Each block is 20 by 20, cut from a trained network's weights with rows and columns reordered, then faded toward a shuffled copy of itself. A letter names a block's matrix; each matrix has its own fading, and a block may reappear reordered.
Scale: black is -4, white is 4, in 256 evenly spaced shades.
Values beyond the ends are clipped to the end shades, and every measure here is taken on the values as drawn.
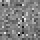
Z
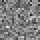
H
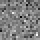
Z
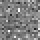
Z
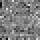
Z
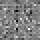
Z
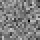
H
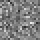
H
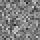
H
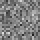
H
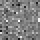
Z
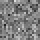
H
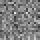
H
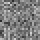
H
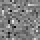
Z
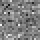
Z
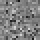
Z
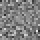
H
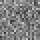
H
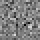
H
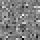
Z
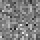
H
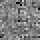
Z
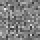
H
